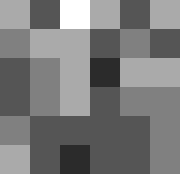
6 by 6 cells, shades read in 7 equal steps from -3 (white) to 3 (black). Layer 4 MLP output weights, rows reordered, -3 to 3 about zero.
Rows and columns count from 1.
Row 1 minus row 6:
0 0 -5 -2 0 -1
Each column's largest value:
1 1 2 2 1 1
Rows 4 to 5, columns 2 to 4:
0 -1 1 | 1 1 1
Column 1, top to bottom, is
-1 0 1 1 0 -1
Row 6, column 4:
1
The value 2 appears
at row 3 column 4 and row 6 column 3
